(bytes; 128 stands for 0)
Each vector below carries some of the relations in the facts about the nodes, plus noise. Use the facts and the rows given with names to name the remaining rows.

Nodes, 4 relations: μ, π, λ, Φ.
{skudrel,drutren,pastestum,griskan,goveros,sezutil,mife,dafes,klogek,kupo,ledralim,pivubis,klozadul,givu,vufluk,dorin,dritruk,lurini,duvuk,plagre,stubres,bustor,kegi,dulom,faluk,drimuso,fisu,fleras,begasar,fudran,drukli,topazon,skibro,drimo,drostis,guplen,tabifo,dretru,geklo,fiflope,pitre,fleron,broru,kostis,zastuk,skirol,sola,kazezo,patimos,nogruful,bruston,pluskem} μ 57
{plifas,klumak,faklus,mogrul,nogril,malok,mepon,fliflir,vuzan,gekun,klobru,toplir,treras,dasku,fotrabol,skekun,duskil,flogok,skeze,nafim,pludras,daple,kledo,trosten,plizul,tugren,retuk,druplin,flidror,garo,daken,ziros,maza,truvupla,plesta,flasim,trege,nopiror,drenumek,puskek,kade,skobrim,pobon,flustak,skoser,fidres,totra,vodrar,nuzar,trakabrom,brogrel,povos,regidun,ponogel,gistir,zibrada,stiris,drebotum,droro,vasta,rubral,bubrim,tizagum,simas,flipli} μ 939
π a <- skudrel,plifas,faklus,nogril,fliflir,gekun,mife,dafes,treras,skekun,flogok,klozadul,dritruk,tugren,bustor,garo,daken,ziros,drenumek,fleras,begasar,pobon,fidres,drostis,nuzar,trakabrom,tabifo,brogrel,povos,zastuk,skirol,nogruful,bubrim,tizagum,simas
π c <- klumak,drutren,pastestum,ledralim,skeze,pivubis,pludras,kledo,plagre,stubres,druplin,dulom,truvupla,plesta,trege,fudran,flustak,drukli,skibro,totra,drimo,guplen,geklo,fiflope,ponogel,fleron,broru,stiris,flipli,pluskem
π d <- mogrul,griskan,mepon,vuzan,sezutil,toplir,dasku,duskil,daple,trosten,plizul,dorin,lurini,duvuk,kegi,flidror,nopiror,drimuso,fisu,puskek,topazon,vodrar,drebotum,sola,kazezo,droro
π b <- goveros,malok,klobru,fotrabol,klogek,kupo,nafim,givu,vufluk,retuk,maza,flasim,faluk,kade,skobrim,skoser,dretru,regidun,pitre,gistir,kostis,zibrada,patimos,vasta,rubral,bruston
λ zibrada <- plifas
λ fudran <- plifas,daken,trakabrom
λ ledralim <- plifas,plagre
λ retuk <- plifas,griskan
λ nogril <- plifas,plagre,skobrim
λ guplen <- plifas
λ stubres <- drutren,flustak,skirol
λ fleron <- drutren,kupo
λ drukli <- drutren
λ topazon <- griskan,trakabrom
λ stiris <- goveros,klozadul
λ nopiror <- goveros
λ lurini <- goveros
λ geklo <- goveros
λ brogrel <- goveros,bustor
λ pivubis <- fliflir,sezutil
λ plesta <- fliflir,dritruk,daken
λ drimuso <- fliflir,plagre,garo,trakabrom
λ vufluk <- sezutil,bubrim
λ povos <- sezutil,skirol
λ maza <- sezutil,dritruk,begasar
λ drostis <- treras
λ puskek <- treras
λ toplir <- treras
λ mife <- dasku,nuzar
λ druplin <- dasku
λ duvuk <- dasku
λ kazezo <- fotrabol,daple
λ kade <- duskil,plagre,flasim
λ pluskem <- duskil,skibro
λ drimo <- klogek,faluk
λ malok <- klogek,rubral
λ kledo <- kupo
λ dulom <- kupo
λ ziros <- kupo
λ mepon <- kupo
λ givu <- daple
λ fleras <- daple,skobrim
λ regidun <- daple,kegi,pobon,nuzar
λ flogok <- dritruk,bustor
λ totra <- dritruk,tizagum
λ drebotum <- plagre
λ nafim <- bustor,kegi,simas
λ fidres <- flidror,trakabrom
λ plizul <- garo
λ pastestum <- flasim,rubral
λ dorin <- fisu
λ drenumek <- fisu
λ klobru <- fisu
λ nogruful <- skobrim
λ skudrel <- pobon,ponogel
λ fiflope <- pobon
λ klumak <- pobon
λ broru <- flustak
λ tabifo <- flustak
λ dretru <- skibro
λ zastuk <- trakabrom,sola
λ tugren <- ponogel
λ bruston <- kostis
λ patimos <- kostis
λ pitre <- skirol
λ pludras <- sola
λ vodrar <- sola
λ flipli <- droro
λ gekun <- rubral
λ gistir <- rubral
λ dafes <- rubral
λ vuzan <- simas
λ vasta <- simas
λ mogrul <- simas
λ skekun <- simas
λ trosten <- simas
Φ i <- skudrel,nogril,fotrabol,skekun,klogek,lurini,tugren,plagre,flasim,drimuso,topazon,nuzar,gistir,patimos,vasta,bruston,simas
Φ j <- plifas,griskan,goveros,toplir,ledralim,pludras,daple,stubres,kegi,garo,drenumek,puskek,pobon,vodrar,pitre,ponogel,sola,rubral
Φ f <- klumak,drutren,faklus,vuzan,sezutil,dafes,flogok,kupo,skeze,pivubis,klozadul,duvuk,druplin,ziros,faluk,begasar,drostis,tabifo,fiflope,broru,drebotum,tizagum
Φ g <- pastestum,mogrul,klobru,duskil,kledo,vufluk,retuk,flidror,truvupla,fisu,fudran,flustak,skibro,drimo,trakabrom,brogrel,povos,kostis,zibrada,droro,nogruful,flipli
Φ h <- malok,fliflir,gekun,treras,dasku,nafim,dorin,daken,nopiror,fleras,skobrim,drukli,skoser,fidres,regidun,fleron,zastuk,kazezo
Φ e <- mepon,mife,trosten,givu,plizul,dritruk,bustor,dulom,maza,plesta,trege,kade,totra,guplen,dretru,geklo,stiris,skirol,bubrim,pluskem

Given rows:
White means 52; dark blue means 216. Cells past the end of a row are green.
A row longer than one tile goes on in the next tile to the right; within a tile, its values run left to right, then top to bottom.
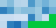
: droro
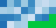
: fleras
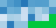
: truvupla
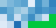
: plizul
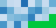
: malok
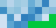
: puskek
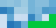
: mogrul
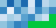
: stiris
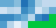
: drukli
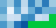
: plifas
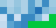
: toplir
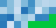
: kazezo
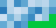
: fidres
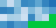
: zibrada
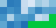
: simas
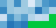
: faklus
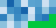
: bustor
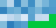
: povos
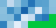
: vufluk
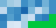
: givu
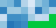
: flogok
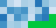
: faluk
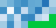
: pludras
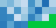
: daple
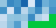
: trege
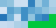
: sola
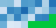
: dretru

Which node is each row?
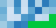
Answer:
garo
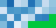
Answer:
skibro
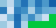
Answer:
maza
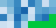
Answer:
dritruk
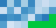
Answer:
zastuk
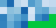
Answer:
klozadul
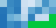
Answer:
nuzar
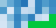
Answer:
plesta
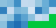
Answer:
tizagum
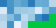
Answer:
fudran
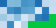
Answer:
drimo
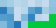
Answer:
dasku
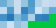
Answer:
dorin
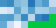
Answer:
ledralim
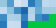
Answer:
goveros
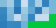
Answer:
pobon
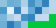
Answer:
ponogel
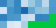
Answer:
mife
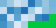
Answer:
kostis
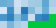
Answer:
duvuk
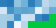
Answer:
pastestum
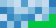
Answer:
nafim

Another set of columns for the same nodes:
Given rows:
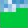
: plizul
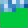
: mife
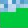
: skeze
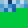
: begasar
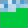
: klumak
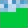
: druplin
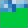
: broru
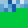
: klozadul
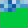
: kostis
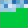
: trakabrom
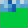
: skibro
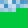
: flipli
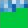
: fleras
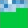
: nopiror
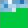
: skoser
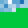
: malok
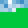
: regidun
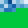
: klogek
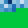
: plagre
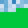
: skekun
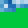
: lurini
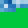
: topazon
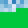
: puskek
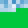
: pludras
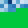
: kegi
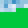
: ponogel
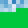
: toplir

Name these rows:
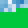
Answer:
kade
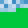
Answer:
povos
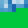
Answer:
nogruful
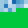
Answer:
duskil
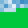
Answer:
totra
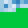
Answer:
bubrim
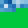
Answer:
drimuso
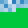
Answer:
mogrul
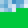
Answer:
rubral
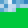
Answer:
fidres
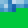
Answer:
pastestum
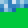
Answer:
pluskem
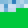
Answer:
simas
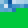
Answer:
stubres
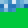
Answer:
dretru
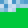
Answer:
flogok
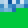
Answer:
bustor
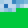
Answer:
flustak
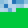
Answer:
droro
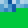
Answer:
drutren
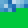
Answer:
pivubis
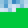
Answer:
daple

